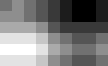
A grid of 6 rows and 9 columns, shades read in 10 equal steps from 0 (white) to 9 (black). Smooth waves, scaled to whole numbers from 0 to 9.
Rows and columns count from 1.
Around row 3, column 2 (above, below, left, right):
4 1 3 3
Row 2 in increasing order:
4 4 5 6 7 8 8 9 9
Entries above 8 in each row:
2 2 0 0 0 0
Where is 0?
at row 5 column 1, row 5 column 2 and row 5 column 3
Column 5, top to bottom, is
7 7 6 4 3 4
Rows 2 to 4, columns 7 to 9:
9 9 8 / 7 7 7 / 6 6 5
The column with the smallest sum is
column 2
